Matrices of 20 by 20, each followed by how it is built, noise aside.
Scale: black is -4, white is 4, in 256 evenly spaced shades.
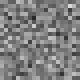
noise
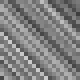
Toeplitz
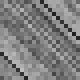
Toeplitz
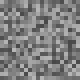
noise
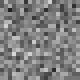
noise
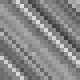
Toeplitz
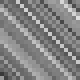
Toeplitz
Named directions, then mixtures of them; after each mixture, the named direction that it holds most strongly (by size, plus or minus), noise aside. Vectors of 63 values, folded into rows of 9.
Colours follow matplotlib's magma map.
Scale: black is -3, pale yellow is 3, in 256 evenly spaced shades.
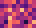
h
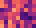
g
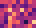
h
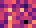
h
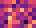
h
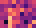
h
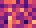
h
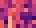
g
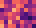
g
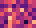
h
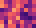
g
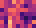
g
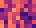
g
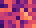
g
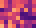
g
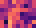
g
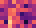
g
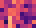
g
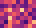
h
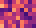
g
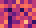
h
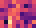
g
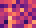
h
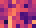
g
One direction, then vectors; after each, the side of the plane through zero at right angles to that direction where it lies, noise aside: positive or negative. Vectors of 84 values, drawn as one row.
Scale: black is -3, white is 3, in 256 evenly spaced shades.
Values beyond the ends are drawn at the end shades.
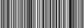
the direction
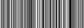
positive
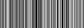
negative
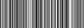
negative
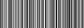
positive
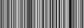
positive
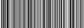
positive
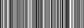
negative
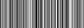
negative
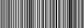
positive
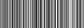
negative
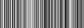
negative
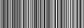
negative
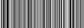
positive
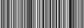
positive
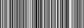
negative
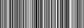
negative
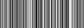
negative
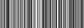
positive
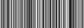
positive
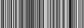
positive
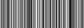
positive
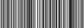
positive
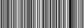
positive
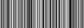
positive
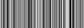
positive
